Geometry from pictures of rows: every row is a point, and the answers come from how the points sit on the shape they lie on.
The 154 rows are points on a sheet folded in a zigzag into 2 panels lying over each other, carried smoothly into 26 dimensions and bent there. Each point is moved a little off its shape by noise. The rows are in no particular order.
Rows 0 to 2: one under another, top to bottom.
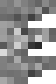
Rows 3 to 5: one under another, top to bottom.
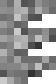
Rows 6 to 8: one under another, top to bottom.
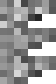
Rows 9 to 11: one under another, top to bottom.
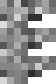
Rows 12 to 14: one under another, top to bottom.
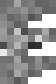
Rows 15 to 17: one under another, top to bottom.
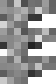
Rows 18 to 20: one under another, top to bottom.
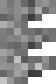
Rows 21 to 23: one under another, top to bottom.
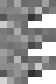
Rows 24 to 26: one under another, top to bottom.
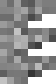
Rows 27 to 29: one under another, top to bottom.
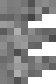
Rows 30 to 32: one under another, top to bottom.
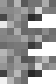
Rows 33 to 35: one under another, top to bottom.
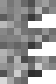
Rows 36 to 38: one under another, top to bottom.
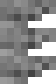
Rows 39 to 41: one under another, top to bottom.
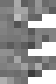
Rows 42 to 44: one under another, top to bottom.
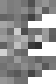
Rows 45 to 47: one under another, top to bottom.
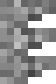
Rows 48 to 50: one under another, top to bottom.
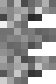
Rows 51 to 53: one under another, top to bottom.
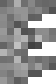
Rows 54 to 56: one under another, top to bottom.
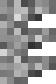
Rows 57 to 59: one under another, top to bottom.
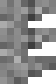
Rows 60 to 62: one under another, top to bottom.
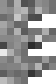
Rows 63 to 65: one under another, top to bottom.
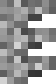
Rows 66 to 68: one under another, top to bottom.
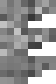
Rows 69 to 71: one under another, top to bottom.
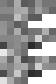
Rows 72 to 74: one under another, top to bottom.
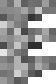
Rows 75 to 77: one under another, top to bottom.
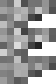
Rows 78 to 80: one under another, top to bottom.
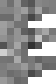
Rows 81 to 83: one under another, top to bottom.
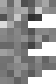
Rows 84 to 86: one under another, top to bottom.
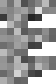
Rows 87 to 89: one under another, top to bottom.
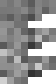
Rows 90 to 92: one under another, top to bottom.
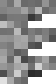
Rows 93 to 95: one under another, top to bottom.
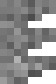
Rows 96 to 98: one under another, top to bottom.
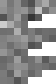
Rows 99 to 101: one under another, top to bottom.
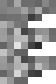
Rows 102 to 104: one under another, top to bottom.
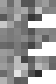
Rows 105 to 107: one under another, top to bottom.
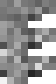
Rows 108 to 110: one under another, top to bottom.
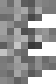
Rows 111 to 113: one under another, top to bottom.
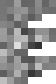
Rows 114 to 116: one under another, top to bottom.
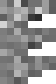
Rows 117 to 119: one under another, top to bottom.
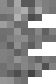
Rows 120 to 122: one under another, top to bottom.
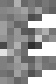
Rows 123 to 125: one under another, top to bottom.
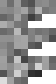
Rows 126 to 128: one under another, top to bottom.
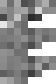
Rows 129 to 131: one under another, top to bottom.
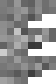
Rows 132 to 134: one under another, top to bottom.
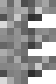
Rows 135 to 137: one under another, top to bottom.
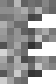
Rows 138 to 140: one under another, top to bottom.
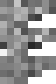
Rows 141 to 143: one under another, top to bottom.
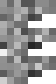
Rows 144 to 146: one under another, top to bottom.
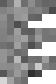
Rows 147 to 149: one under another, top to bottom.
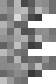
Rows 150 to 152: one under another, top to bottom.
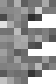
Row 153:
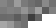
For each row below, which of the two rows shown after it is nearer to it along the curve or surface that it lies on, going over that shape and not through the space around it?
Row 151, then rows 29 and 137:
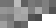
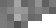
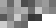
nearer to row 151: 137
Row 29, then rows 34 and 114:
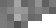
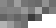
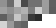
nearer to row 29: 114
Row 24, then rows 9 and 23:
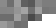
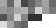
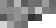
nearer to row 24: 9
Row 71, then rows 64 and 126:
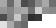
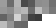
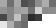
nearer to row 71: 126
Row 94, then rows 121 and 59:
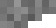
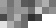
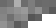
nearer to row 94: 121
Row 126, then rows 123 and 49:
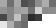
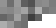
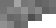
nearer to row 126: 123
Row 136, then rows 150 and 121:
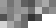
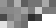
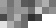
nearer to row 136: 121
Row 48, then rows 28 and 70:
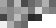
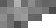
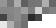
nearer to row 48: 70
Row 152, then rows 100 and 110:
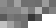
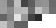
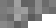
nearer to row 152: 100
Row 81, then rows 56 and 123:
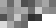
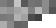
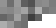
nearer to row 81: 123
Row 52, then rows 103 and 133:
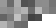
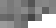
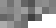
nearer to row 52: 133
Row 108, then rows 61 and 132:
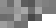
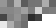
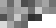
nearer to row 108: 132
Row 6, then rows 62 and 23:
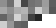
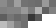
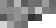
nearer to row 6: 23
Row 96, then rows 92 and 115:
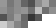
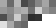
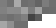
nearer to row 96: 92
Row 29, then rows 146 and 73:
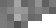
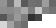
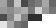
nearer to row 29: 73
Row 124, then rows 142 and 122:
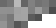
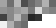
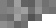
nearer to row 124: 142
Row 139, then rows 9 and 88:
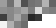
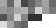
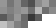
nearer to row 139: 9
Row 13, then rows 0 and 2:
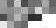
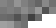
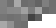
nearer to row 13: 2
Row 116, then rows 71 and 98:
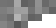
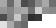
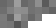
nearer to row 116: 98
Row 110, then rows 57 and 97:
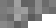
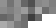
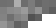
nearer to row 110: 57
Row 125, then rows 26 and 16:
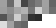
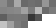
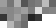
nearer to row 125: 16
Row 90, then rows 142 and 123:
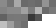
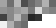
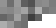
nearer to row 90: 142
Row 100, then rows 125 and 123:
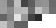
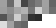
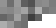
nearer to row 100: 125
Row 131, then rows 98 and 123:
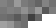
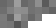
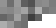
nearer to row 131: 123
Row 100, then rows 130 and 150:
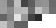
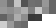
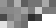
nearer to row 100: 130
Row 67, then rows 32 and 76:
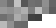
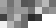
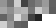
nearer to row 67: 76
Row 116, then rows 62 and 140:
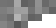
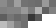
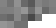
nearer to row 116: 140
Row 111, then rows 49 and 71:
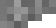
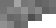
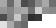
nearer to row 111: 71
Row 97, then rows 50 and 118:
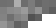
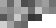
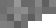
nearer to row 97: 50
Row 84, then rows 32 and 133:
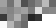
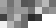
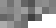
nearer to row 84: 32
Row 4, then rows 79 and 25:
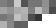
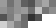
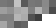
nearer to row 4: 25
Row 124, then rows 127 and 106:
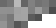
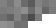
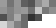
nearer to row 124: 106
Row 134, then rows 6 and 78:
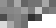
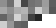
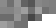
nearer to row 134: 6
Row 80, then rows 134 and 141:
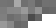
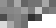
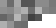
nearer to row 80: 134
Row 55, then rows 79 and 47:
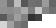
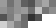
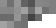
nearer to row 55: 79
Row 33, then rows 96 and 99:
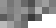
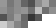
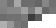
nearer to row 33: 96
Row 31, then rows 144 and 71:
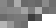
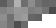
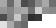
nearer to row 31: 144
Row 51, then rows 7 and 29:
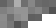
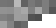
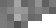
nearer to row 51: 7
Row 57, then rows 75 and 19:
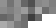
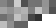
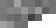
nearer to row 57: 75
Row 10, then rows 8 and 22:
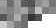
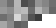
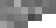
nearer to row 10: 8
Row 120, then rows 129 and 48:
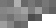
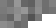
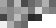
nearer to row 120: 48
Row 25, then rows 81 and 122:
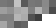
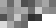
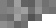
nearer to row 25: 81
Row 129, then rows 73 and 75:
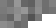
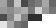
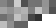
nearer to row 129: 73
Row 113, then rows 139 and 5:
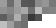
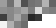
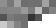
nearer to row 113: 139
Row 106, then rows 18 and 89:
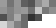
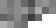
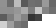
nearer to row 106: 18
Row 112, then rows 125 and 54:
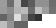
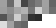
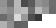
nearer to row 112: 54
